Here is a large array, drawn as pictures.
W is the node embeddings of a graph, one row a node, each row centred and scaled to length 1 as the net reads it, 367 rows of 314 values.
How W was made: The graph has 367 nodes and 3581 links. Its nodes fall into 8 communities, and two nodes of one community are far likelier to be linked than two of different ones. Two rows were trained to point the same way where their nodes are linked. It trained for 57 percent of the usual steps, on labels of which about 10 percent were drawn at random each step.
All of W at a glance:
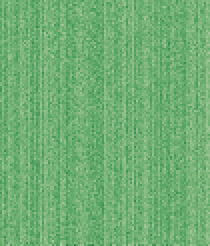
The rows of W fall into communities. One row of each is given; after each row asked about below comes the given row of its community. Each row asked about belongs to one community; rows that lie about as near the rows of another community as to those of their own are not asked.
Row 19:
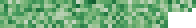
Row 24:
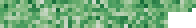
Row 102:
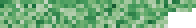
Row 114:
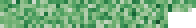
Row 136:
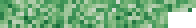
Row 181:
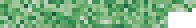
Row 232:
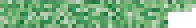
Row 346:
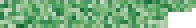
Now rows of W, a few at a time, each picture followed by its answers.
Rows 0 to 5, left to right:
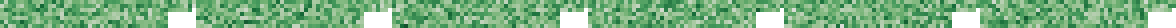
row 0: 19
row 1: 24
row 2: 114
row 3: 102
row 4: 114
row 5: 114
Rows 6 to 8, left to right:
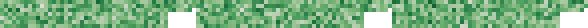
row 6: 346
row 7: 114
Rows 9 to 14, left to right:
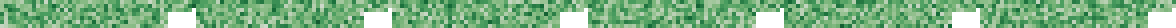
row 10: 136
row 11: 232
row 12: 24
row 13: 102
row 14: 24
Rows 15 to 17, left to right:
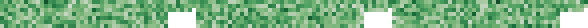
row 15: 24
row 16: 181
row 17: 346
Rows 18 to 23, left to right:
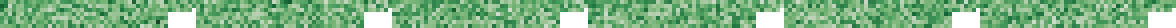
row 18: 136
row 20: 114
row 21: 19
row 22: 102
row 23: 114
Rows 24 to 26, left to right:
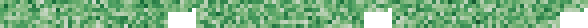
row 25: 114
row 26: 181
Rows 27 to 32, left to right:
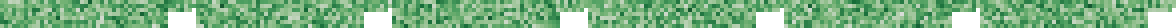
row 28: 136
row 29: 114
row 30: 19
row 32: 19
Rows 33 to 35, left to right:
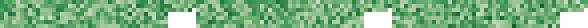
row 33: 24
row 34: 102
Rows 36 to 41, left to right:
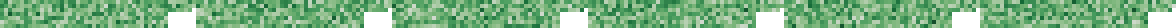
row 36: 346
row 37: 114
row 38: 102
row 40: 102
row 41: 114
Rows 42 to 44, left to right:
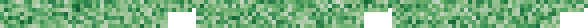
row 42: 102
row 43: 181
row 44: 102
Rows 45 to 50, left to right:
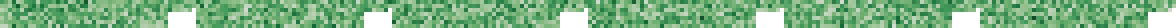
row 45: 114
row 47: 181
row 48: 19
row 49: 24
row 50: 346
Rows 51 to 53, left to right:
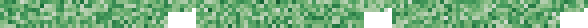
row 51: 24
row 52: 19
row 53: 181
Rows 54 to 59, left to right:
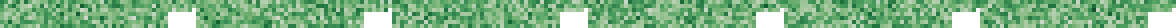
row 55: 102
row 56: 114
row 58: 102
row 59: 114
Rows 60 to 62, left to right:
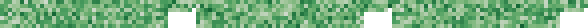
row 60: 181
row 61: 181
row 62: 232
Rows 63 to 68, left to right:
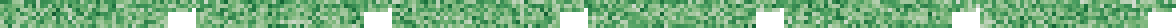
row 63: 102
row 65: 232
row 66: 19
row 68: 232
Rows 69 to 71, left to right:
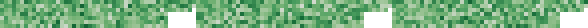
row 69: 136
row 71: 19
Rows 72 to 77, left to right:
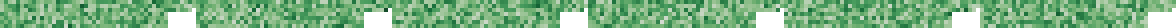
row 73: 102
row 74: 24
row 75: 136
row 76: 346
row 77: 24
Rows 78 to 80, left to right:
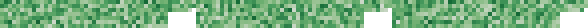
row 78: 114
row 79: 232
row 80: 181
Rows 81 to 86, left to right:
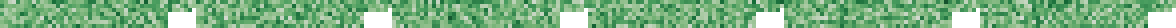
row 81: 114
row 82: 114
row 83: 232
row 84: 346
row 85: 24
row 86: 346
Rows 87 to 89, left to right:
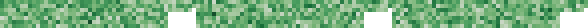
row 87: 19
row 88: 181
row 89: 232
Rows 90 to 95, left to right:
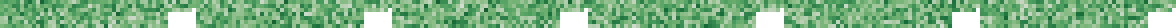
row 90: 232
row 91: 102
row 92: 24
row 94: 114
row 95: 346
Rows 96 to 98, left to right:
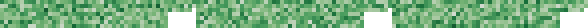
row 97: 181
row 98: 102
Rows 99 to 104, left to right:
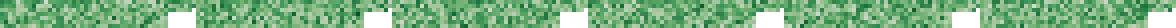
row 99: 102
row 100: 102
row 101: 102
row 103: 136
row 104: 24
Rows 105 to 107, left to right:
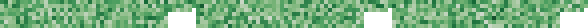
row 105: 346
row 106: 181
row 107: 24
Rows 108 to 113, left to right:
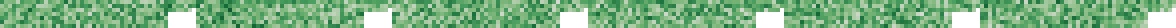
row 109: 102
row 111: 346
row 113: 181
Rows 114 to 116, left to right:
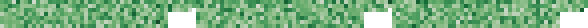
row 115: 114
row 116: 102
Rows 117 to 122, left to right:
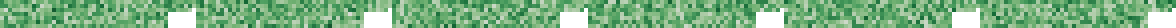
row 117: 346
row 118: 114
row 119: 136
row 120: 24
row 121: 114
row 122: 136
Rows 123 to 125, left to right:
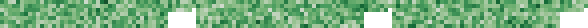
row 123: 114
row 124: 24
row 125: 136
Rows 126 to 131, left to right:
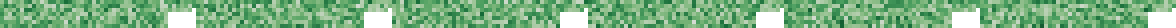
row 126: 136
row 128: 114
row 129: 114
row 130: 181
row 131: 136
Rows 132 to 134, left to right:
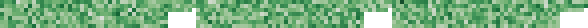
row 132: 19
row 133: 19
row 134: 232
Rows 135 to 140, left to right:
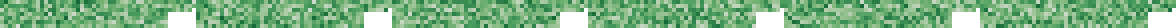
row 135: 102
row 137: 136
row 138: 232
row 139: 19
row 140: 24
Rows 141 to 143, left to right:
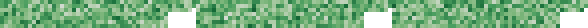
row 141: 181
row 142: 181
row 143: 102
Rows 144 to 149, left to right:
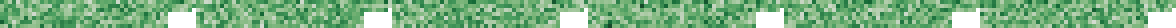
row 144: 181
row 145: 102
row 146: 181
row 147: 19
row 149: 232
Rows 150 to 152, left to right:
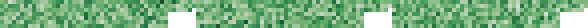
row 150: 102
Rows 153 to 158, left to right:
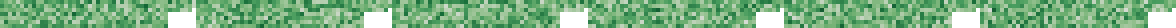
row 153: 136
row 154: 24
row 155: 136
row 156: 114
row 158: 114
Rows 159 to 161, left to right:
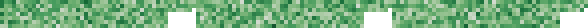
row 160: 114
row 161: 102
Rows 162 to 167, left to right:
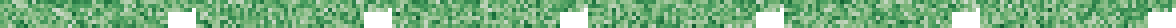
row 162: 19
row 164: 346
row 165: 346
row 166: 114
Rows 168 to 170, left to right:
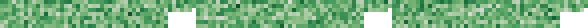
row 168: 136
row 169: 136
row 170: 19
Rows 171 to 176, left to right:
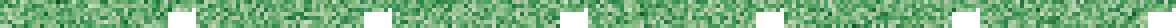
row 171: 114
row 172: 102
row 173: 19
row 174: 102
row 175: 181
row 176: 102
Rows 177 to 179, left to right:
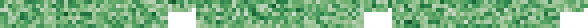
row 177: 102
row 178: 232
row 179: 19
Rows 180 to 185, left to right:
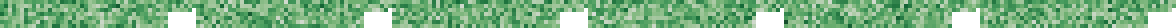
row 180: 136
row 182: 232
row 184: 181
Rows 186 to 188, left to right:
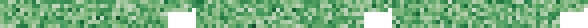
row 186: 136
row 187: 136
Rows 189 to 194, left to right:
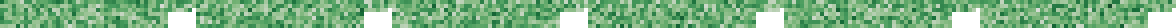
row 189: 136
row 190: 346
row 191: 232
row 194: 232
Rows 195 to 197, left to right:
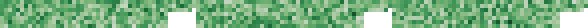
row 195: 136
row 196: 181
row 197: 232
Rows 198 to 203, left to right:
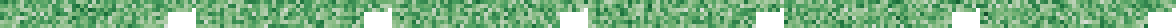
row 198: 232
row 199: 346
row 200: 232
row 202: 181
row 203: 346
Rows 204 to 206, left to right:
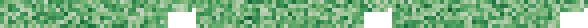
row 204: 114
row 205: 346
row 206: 181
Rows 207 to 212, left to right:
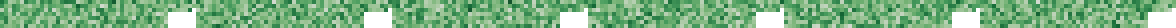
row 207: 136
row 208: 114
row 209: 346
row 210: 346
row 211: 114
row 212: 114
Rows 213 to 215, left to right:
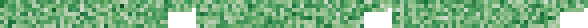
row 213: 19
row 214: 346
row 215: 136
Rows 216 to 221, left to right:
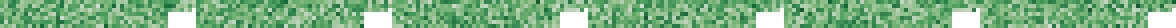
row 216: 24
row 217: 19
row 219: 346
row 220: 24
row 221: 346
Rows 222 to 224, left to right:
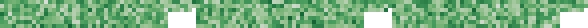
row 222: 181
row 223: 136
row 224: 102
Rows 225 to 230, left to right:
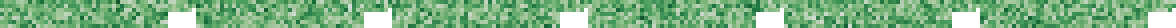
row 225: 19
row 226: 232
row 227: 136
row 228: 346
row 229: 136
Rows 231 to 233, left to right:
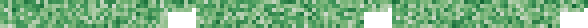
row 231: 136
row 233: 24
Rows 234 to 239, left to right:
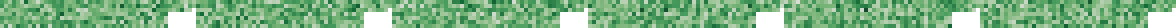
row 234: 24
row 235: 232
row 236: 346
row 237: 346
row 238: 346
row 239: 346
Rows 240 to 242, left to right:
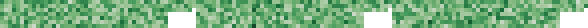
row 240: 114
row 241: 136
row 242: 102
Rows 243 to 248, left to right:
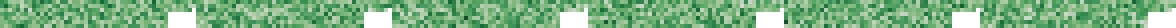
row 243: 114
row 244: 19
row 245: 136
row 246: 19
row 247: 19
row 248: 24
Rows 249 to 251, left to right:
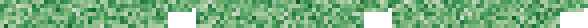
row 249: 24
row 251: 102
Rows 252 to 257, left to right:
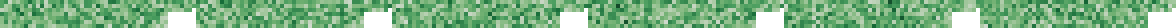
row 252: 102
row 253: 102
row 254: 181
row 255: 24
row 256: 181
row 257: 114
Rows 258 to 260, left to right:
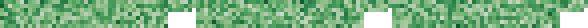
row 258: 24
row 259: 136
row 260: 24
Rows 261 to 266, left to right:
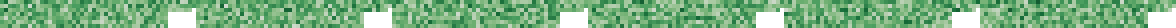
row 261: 102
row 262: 232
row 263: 24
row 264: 24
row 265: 346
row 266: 232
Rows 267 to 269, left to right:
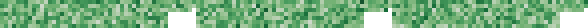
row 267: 346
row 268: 102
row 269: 232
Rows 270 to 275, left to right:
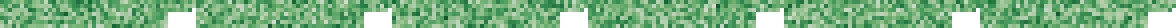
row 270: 102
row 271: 346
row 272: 114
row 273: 24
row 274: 136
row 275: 24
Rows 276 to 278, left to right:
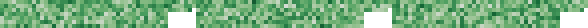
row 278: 24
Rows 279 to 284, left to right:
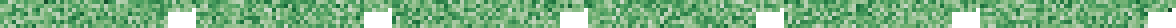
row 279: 24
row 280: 346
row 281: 114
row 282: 19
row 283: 232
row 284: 24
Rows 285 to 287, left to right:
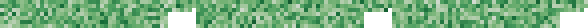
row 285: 232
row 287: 102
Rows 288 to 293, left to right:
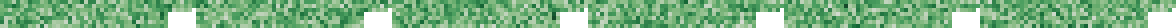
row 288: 114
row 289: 102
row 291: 24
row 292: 19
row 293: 114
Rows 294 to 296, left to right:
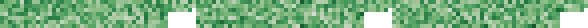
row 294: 114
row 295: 24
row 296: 114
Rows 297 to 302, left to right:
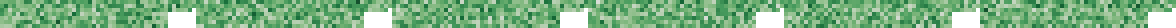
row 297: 136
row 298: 114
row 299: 114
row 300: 114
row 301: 136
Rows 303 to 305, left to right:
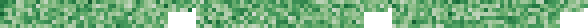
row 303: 136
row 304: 19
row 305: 24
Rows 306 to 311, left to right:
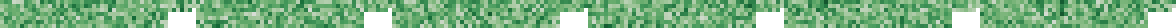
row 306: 102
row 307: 19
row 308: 102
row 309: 346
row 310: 19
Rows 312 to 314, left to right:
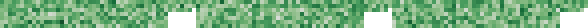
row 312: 24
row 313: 24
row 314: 346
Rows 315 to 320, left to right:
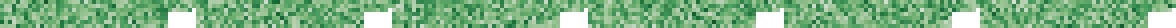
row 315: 24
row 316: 19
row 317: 114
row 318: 24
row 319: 181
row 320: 114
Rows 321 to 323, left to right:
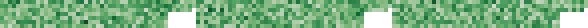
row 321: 24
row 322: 114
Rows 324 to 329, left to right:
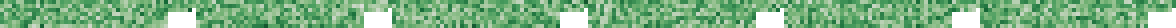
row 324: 102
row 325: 181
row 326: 136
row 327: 24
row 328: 346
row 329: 24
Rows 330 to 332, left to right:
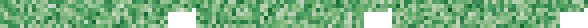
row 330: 114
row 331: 24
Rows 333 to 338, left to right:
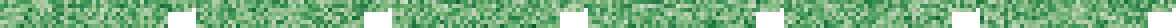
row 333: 346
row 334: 24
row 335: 136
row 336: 136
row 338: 114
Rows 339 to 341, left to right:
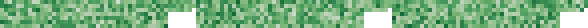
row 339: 24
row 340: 232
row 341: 24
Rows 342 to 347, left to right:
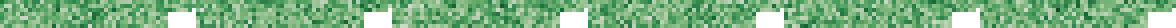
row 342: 102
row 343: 346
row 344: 24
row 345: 181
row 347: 102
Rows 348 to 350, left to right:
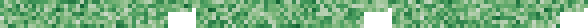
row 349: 181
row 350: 181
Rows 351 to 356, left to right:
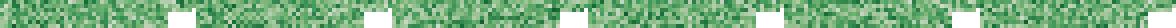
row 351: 232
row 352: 181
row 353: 24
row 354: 136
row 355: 19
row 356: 346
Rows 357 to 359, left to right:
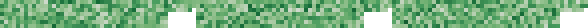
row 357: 346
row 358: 181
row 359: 19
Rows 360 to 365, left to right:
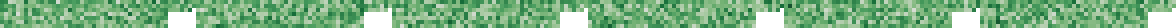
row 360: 24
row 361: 346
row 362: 136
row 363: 102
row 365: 114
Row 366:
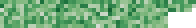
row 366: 346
